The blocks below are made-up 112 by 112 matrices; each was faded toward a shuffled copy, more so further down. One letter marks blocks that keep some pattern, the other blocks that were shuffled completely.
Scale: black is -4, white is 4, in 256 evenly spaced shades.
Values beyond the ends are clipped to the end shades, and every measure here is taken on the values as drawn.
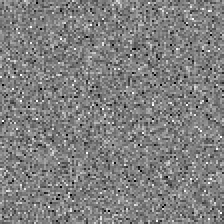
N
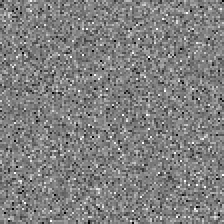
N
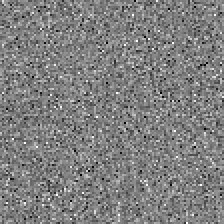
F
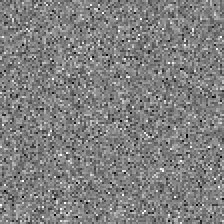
N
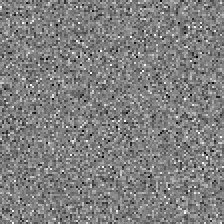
F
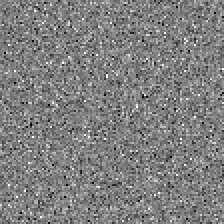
N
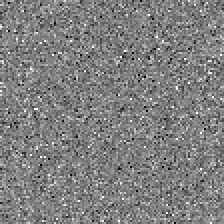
F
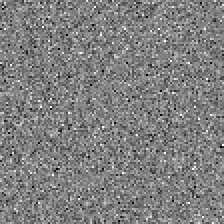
F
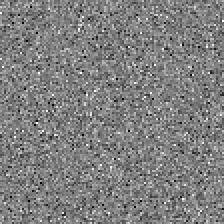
N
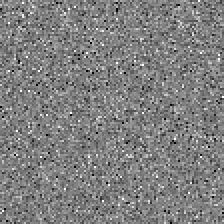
F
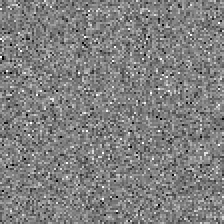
F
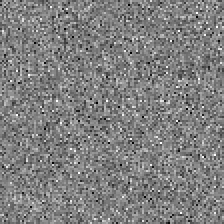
F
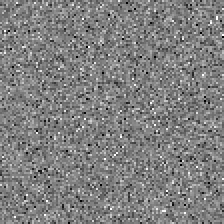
N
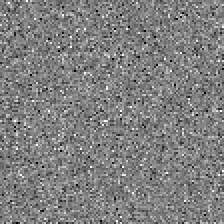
F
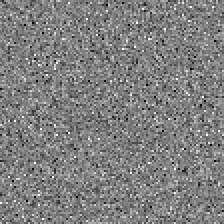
F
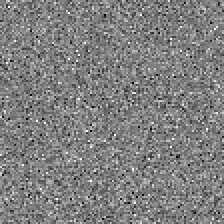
F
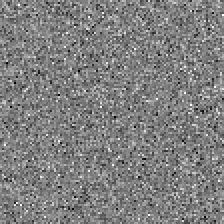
N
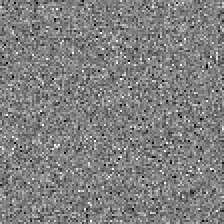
F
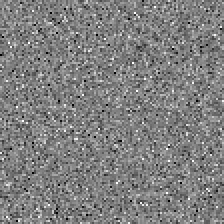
N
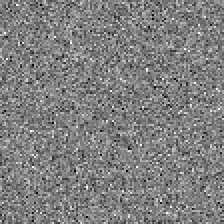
F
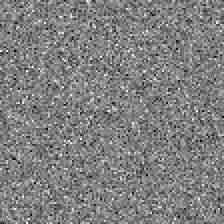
N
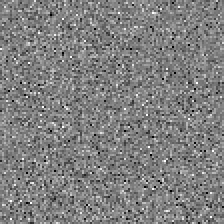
F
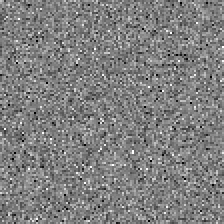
F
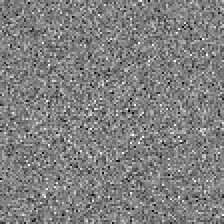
F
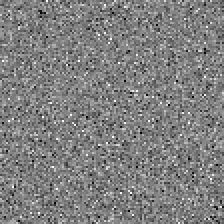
N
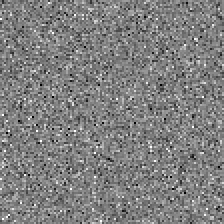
N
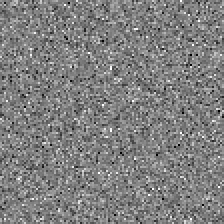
N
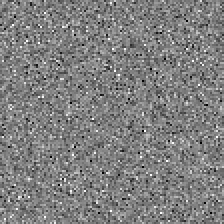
N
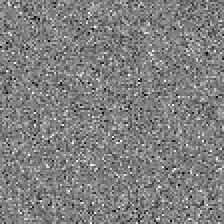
F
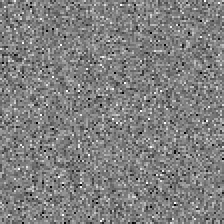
N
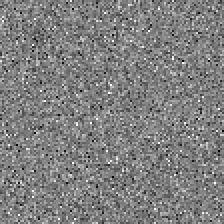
N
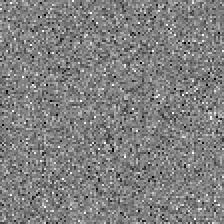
F
